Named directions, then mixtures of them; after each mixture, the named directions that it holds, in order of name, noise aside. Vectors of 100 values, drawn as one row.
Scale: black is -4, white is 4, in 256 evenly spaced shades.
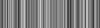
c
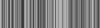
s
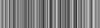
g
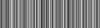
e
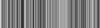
s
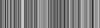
c, s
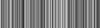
e, s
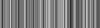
c, s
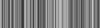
s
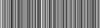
e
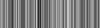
c, e, s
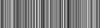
c, e, g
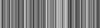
c, s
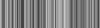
s
